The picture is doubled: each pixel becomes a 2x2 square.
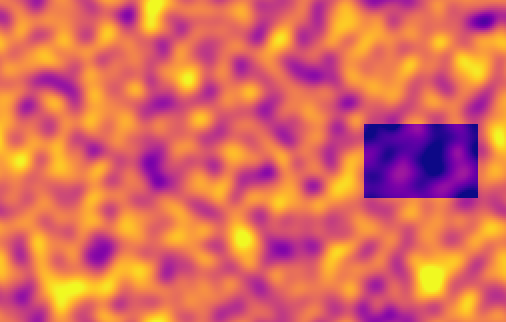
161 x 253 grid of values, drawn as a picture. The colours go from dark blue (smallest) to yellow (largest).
Odd patch: lower, in the middle right. Ninth with the lowest average: middle right. Stripes: none.
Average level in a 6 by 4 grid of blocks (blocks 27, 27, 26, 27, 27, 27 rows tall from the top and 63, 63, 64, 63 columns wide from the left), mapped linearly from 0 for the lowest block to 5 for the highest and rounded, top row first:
4 4 4 4
4 4 3 5
5 4 3 0
5 3 4 0
4 5 3 5
5 4 3 4
